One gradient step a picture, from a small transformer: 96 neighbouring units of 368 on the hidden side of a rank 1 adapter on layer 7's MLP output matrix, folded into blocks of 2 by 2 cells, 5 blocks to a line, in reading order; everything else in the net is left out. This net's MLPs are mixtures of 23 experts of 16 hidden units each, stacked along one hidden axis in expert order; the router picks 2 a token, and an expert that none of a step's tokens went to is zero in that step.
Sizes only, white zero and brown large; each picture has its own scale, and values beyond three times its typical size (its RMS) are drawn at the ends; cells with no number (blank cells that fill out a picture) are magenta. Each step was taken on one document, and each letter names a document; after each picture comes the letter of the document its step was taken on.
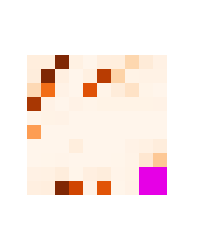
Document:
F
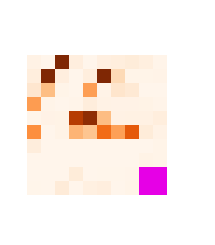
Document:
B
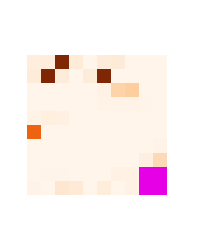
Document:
F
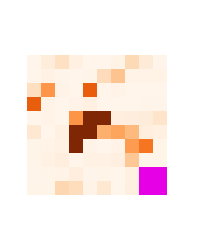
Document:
B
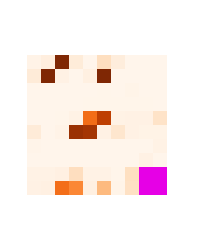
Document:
B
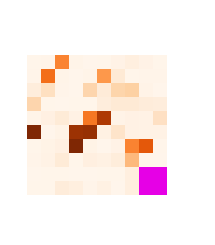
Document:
B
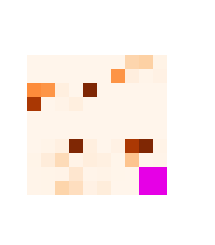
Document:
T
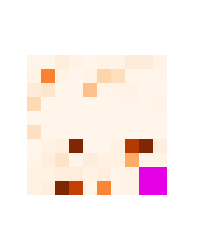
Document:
T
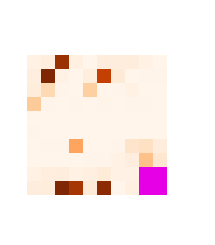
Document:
F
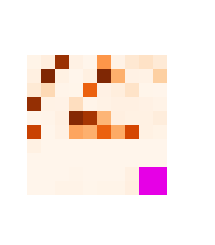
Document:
B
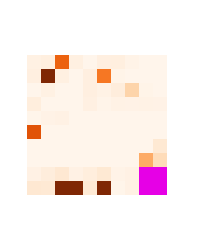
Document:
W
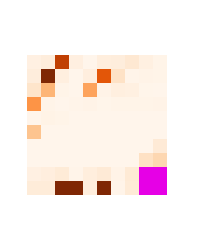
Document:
W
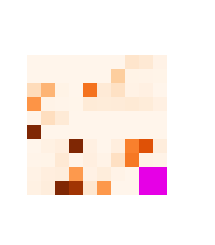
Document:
T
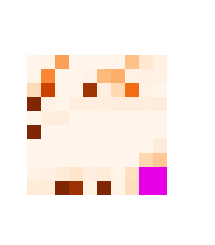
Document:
F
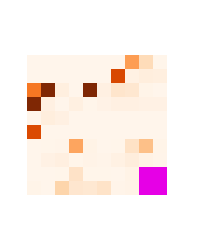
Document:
T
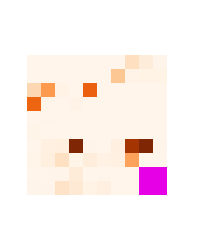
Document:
T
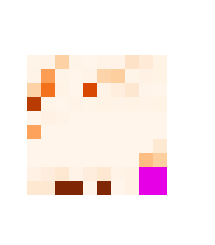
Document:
W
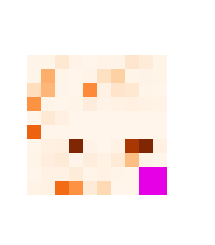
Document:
T
